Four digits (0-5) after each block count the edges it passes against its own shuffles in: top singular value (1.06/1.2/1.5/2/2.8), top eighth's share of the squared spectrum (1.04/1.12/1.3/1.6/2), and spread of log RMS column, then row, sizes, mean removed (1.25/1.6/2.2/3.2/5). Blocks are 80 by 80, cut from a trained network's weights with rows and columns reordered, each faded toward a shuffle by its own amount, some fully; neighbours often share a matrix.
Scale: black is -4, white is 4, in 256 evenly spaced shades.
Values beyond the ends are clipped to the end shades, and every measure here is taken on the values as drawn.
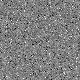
0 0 0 0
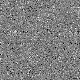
1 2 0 1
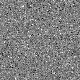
0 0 0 0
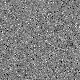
0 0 0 0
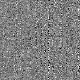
3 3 3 1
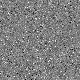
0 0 0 0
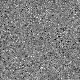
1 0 0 0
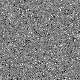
0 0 0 0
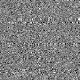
3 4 1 3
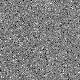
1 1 0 0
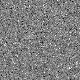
2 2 1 0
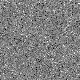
0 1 0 0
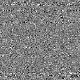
3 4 1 3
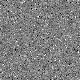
1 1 0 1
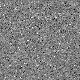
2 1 0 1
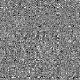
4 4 2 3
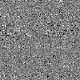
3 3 1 3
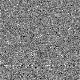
2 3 0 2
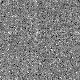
1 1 0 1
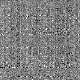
3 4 1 3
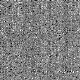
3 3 0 2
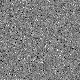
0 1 0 0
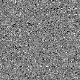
2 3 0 2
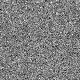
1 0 0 0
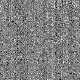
3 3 1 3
